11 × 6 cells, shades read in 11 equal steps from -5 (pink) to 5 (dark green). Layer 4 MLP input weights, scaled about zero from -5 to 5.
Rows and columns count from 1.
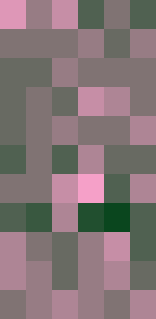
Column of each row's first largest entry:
4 5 1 1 1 1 5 5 6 3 1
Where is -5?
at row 7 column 4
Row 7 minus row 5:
-1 0 -2 -5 2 0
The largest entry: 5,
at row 8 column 5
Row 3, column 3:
-1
